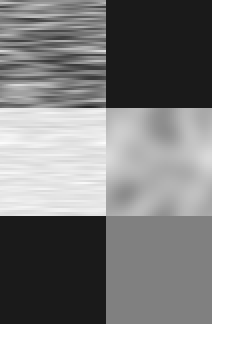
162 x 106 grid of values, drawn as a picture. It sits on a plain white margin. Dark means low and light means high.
It is made of 3 by 2 panels. Panel 1,1: middling, streaked across, strong in contrast. Panel 1,2: very low, flat. Panel 2,1: very high, streaked across, faint in contrast. Panel 2,2: high, smooth. Panel 3,1: very low, flat. Panel 3,2: middling, flat.
